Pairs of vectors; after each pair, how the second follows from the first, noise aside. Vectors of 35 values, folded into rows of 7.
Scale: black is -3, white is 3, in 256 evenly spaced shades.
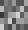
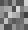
reversed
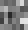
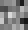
negated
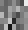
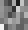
reversed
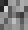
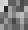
negated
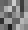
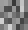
negated
